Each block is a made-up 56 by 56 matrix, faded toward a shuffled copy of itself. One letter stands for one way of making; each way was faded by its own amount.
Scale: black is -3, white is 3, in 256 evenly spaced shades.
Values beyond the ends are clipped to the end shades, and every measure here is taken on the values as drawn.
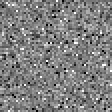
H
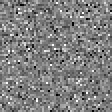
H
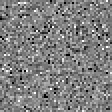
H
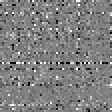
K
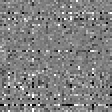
K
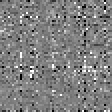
K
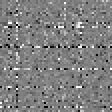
K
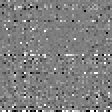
K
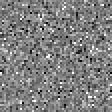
H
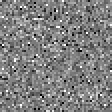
H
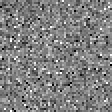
H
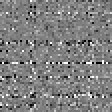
K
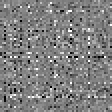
K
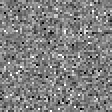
H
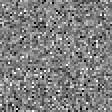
H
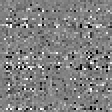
K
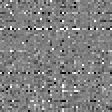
K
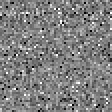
H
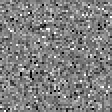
H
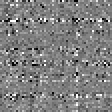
K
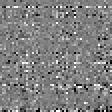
K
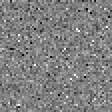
H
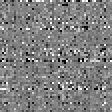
K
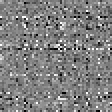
K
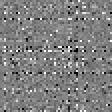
K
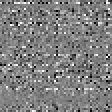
K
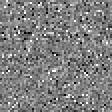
H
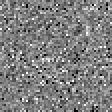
H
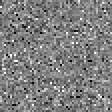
H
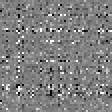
K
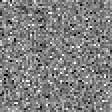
H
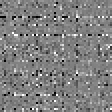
K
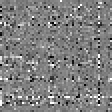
K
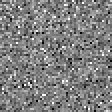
H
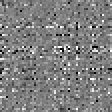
K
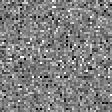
H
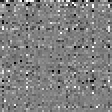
K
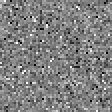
H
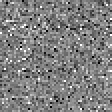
H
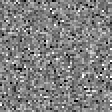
H
